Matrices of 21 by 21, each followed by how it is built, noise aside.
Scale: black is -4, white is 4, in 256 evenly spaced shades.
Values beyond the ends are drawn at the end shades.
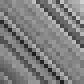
Toeplitz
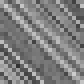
Toeplitz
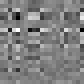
low rank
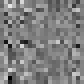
low rank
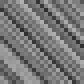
Toeplitz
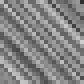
Toeplitz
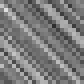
Toeplitz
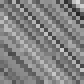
Toeplitz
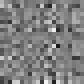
low rank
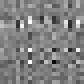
low rank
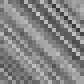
Toeplitz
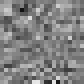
low rank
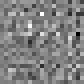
low rank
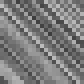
Toeplitz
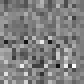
low rank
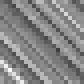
Toeplitz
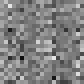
low rank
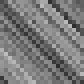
Toeplitz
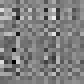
low rank
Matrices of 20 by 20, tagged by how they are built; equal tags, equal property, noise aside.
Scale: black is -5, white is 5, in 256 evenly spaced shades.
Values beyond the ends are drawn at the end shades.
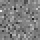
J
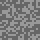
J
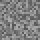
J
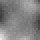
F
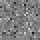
J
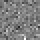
J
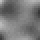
F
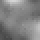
F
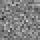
J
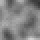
F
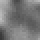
F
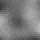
F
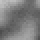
F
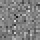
J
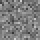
J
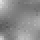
F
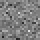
J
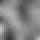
F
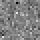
J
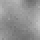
F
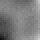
F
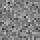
J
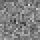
J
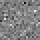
J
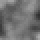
F
